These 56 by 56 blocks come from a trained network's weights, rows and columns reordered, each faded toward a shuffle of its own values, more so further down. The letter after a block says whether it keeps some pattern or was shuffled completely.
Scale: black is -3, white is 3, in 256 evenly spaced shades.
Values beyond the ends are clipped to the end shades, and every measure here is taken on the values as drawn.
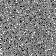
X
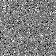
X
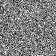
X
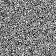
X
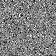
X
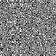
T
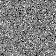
X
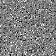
T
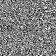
T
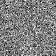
T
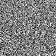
T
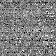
T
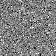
X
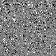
T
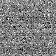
T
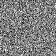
X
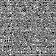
T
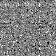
T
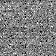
T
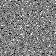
X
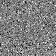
X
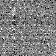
T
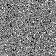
X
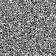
X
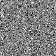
T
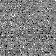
T
